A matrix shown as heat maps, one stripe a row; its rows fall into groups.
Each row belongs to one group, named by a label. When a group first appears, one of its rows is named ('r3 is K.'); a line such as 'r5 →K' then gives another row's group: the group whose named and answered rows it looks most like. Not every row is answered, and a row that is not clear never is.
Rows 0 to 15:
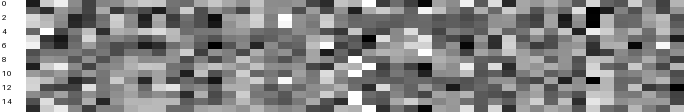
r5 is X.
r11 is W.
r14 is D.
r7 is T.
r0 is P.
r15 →P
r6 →X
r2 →W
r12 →X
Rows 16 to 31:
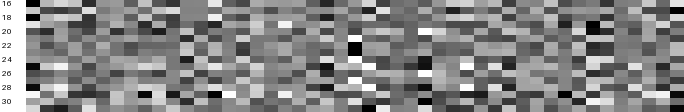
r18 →P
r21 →D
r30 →D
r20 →T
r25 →P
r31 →X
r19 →W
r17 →X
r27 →D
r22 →T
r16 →P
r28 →P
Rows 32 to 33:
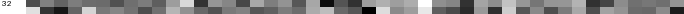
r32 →T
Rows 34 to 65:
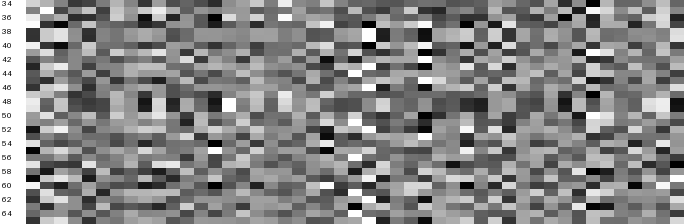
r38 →P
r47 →W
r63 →T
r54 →X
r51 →D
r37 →X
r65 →P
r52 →P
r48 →W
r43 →P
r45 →T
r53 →T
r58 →T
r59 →P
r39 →P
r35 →D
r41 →D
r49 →W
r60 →X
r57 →X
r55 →P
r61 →D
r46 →P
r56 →D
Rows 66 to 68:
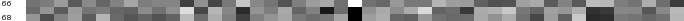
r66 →D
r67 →T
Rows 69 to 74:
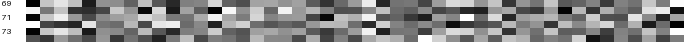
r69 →P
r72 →X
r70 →W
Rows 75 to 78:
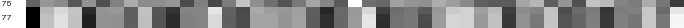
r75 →D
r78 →P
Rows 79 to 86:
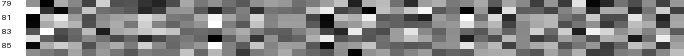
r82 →P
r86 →T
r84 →X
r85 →P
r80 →X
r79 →T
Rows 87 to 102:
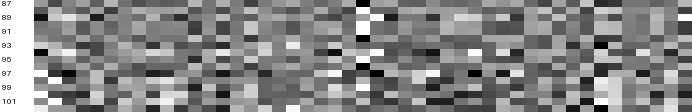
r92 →T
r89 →P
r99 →D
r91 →D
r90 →D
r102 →W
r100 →X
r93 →W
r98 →D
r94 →P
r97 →X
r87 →T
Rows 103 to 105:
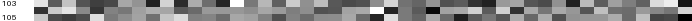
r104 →P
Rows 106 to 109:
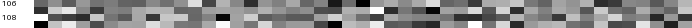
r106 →T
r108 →X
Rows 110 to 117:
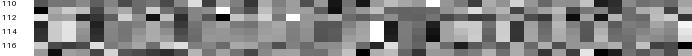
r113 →P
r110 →T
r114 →P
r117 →T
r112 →W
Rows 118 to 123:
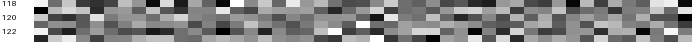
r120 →X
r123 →P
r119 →P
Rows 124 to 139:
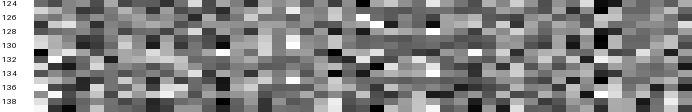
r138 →X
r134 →T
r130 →W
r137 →D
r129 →W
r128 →T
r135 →W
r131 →P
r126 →D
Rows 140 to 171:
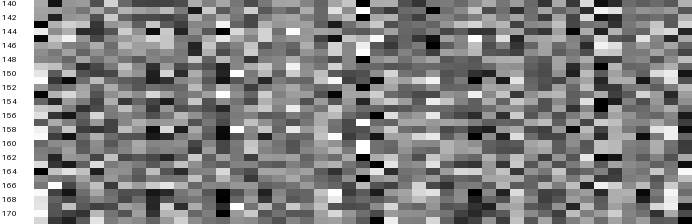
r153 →P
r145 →P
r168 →X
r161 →D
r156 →X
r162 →T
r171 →X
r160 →D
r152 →T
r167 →X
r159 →X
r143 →P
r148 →T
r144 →W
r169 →W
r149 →W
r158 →W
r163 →X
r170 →X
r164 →P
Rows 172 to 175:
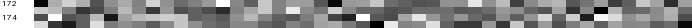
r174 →D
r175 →X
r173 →W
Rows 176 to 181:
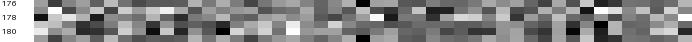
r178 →P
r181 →T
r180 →W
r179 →W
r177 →D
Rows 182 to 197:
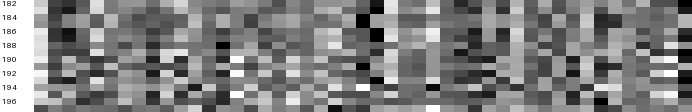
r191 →T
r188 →X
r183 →X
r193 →X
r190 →W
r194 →D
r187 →X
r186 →X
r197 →T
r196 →W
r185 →T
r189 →X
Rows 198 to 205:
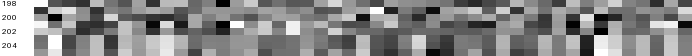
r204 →D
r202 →W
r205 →D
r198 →X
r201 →W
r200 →T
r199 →P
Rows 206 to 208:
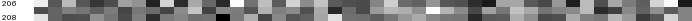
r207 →T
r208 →X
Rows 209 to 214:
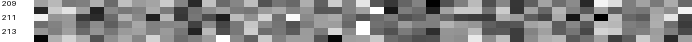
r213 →D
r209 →D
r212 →D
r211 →W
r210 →P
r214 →P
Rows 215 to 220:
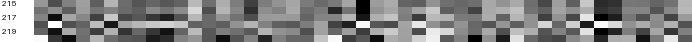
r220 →X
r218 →D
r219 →T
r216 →T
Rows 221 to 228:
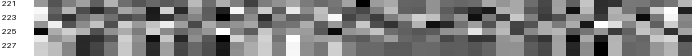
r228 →W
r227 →W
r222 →W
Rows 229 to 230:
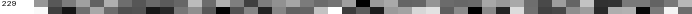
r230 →X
